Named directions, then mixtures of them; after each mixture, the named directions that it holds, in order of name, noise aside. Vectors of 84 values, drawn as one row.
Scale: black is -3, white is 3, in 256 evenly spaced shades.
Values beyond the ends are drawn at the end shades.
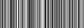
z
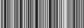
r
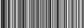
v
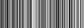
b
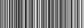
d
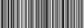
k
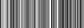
r, v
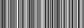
v, z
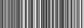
d, k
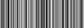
k, z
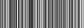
d, z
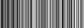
b, k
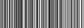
d, r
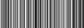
d, r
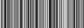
r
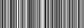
z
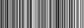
b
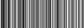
v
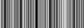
r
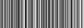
d, k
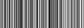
d, r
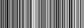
b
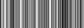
r, v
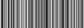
k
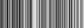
b, d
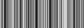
r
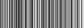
d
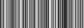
r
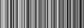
d, v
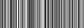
z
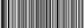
k, v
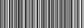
d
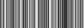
r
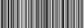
k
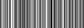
k
